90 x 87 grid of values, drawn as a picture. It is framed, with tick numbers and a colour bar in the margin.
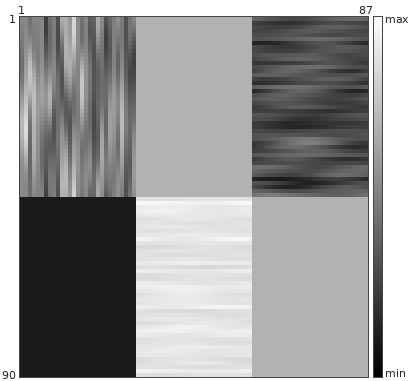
It is made of 2 by 3 panels. Panel 1,1: middling, streaked downward, strong in contrast. Panel 1,2: high, flat. Panel 1,3: low, streaked across. Panel 2,1: very low, flat. Panel 2,2: very high, streaked across, faint in contrast. Panel 2,3: high, flat.
